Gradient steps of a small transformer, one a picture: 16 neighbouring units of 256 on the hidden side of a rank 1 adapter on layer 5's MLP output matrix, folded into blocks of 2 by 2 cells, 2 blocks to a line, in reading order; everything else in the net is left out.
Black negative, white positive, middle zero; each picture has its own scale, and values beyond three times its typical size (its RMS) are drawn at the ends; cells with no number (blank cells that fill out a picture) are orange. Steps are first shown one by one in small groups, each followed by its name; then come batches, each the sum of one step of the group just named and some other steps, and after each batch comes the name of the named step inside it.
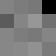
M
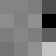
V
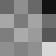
V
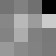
M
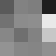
M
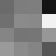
M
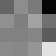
V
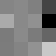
V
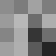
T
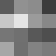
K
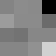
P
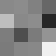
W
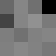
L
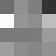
W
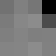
L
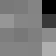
P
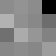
P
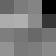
K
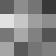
K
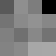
P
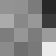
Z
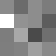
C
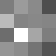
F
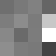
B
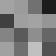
B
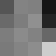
Z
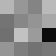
F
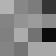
C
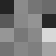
B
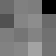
B
